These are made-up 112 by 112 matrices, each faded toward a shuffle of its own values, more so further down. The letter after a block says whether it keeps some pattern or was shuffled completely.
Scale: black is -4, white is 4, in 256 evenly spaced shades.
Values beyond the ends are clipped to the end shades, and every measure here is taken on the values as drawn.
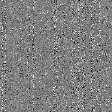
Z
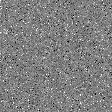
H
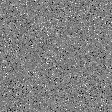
H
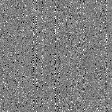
Z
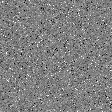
H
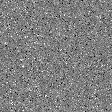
H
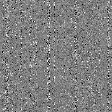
Z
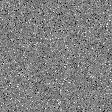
H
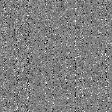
Z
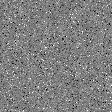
H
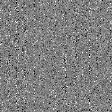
Z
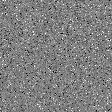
H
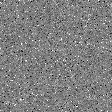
H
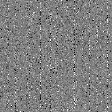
Z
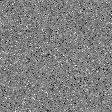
H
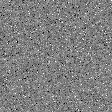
H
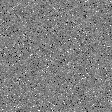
H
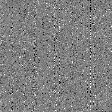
Z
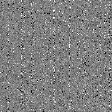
Z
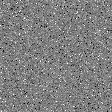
H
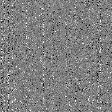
Z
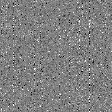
Z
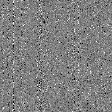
Z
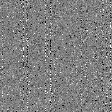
Z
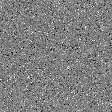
H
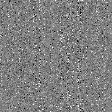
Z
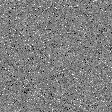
H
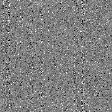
Z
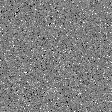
H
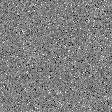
H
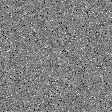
H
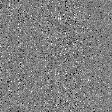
Z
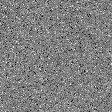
H
